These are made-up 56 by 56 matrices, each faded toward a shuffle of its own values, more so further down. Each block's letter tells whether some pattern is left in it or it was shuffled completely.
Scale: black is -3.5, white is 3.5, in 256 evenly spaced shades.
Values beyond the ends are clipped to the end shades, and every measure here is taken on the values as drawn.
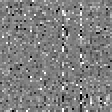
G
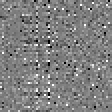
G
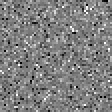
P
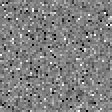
P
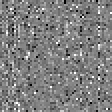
G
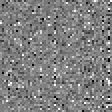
G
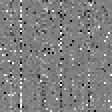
G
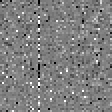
G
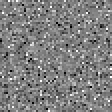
P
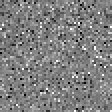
P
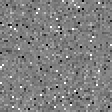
P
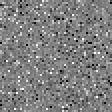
P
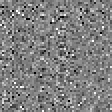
G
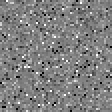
P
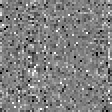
G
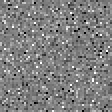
P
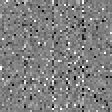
G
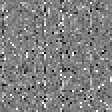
G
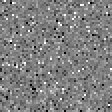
P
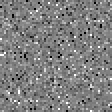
P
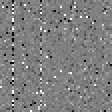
G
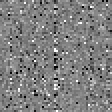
G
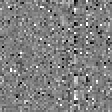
G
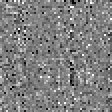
G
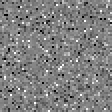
P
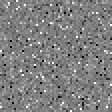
P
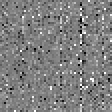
G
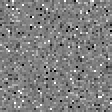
P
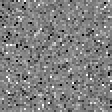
P
